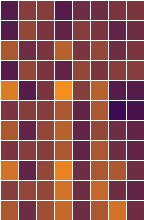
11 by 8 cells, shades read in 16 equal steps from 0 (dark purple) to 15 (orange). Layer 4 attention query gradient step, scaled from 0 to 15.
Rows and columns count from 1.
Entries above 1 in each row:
8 8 8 8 8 6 8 8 8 8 8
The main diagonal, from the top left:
2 7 5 3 6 9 4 3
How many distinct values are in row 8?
5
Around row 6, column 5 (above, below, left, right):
6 3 9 9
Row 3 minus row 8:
4 -2 -1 1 2 -2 0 2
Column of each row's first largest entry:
2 2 4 2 4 4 4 4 4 4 7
